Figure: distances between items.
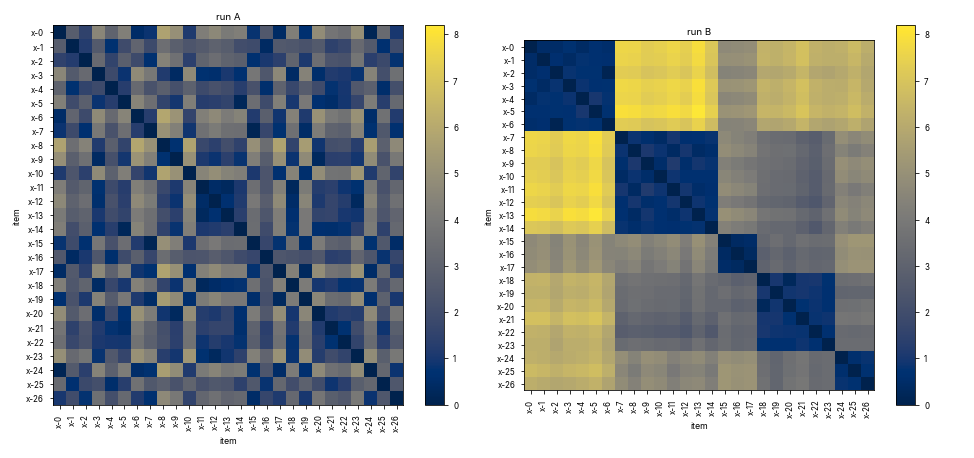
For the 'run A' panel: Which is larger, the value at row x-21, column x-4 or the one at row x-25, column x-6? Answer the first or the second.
the second
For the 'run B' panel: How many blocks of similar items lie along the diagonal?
5
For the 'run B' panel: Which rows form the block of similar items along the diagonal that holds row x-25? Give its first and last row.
x-24 to x-26
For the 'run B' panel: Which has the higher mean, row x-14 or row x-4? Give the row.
x-4
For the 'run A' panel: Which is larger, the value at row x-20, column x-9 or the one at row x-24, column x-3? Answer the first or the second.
the second
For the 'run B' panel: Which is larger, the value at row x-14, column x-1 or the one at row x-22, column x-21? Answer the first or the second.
the first
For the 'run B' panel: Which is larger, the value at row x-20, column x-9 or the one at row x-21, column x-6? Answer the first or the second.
the second
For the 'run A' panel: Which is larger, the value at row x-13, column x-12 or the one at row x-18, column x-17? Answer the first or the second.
the second
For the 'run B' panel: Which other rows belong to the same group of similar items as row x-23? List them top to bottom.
x-18, x-19, x-20, x-21, x-22
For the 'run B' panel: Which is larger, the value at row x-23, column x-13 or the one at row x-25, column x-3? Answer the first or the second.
the second
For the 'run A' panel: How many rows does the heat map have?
27
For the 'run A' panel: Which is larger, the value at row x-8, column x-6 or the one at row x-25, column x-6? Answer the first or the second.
the first
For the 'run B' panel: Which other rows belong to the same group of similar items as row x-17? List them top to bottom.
x-15, x-16
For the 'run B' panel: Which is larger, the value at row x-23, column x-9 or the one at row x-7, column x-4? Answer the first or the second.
the second
